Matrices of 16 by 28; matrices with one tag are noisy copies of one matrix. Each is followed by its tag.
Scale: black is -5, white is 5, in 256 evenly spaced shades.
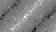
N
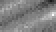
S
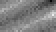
S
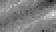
S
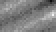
S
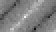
N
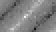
N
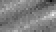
S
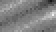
S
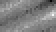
S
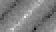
N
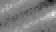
S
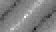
N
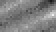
S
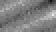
S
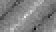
N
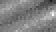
S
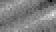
S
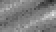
S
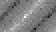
N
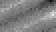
S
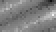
S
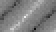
N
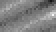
S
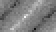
N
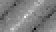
N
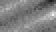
S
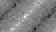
N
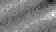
S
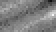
S
